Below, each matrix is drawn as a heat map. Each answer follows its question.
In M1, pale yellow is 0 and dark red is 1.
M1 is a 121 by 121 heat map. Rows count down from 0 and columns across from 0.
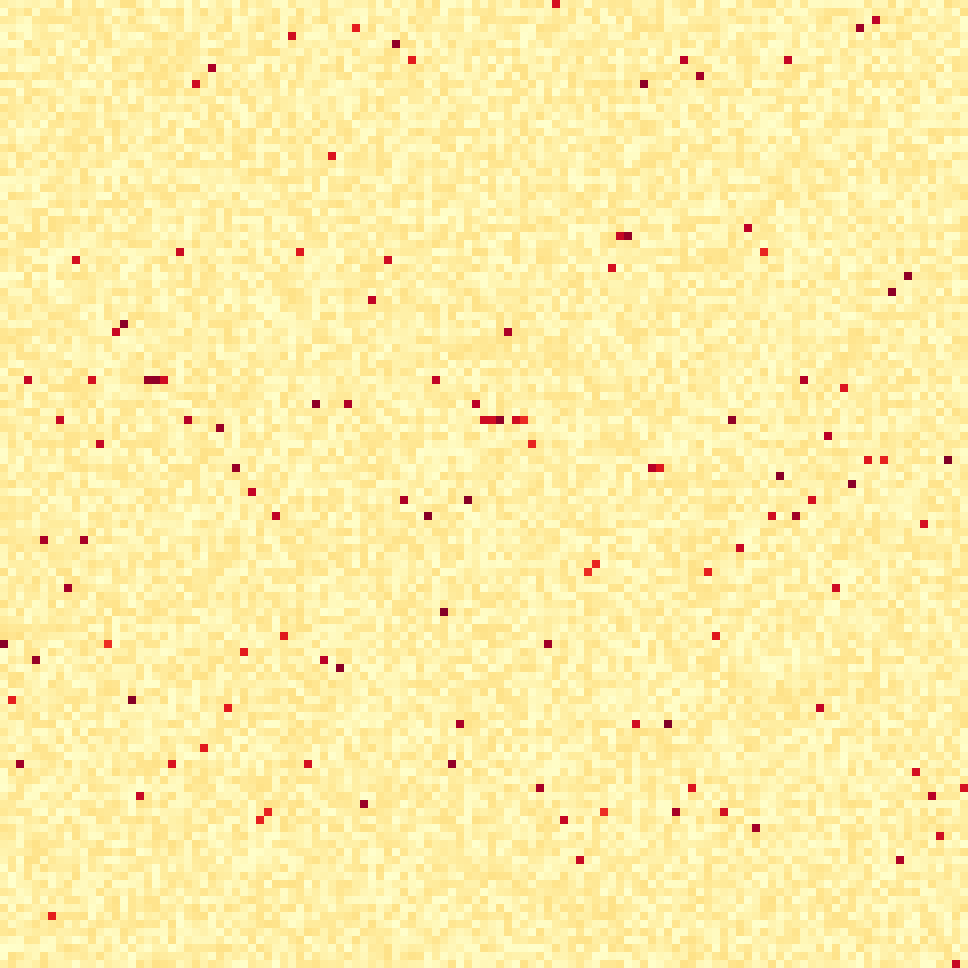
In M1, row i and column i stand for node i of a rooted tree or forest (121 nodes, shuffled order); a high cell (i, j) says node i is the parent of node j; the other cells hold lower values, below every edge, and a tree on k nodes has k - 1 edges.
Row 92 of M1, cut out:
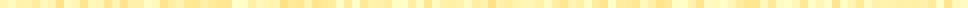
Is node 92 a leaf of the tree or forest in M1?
yes
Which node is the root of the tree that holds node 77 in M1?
52
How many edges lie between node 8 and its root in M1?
2
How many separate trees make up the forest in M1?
3
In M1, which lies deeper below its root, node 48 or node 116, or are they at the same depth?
node 48
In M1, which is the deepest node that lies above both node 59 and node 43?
50
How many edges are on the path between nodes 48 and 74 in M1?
4
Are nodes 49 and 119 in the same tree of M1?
yes
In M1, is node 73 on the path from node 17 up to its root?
no
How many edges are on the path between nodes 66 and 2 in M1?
10
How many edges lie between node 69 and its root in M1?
7
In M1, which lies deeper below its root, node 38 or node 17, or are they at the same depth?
node 38
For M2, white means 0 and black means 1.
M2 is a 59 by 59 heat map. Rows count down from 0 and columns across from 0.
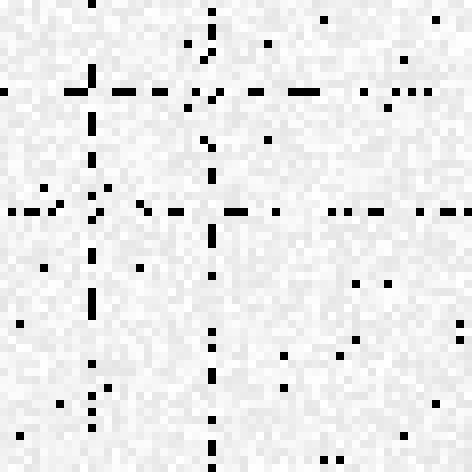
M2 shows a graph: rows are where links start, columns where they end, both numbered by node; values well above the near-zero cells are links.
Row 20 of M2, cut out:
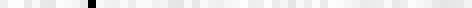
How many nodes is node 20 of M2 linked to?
1
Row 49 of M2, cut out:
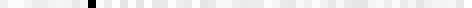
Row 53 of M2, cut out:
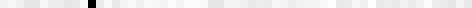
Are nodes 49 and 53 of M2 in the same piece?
yes
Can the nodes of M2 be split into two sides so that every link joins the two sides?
yes
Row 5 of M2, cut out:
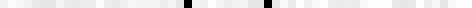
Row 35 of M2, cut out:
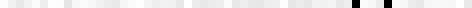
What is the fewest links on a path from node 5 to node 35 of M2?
4
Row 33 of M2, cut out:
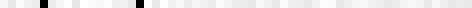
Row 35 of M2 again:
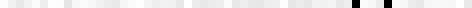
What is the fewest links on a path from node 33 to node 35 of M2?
5
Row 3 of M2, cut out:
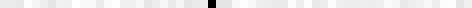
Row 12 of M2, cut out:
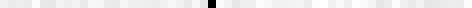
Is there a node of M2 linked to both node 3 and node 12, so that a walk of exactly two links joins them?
yes
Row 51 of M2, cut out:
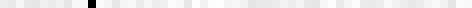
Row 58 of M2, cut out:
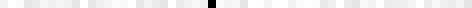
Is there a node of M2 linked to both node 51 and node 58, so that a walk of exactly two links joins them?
no
